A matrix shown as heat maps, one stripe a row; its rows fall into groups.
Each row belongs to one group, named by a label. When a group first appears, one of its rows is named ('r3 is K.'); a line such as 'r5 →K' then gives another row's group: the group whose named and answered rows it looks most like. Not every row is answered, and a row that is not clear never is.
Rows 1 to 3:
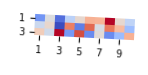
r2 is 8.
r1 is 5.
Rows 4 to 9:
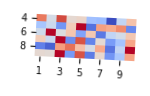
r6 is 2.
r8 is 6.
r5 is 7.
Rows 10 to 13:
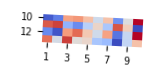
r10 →6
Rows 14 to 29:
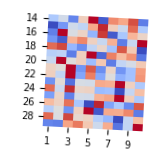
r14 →7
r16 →2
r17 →6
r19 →7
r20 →2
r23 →5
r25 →5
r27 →7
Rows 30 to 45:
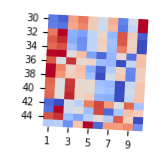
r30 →6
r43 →2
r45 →7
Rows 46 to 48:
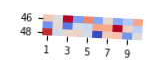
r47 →5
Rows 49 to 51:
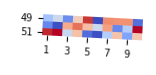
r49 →7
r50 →6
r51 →2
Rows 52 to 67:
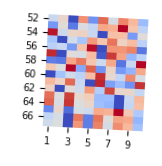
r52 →8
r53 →5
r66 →8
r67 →8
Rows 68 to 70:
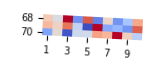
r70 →5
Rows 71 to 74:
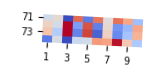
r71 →8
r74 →5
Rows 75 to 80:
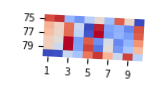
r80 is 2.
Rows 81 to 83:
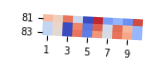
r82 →8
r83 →8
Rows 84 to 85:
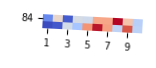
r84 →5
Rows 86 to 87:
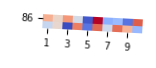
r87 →8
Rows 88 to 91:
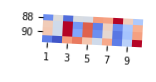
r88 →5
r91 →6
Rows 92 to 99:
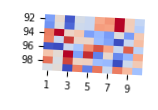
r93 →5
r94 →2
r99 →8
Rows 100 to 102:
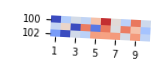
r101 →8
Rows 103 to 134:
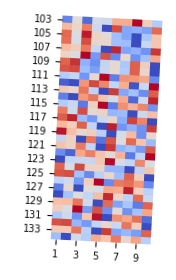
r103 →5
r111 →7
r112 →6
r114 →6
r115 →7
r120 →8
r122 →6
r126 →7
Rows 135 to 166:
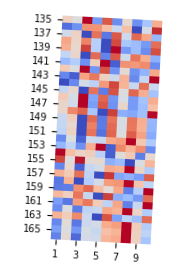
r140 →8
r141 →7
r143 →6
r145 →8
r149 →8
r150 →8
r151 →8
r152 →5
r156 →5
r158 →5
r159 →6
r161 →6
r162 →5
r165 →5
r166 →5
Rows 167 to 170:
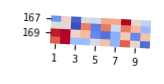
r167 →5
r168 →8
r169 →2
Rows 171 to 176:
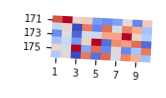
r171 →2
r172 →8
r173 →5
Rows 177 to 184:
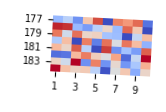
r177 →7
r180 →8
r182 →6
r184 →2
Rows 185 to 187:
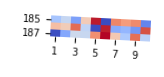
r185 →7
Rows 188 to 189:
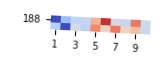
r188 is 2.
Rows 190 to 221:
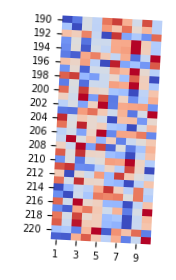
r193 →5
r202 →7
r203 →6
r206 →7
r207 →2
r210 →5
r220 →7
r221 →6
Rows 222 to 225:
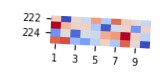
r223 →2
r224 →5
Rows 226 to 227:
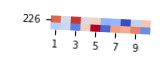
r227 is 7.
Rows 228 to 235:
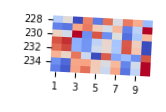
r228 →8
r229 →6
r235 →6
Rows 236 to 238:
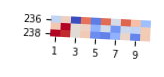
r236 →8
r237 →2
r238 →2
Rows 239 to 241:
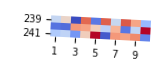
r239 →8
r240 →6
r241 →7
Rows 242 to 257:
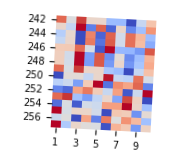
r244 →8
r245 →8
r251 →7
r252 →6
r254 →5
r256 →8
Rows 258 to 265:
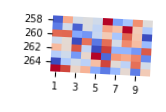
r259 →5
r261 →8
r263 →7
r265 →2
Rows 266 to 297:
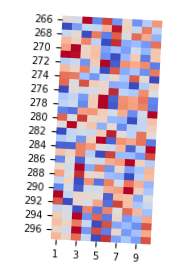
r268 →8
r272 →7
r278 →7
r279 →6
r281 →2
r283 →7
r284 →6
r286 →5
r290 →5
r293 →8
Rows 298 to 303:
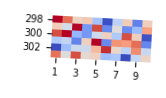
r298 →2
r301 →7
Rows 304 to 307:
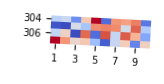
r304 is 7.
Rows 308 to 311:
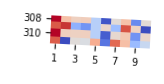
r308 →2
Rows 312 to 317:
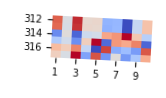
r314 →5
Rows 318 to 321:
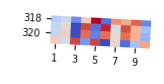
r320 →8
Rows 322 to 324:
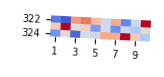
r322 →6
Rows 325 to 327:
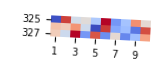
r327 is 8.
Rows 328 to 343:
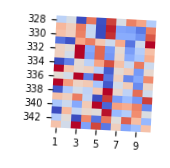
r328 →8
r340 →7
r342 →8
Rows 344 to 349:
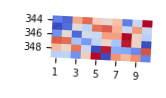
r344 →6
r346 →5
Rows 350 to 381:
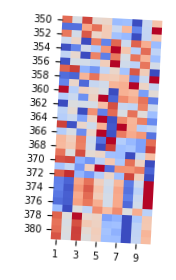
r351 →6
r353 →8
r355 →8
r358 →6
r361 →7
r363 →8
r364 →7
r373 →6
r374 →6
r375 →6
